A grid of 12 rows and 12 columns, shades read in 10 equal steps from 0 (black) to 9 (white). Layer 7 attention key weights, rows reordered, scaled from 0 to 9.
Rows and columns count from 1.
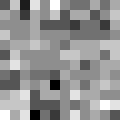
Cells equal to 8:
7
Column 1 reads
3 6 5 7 5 3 6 4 3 6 7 9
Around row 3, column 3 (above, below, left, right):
2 5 5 6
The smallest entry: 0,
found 2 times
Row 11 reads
7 7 7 3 3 3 5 4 5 7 9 8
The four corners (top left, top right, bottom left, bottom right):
3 6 9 3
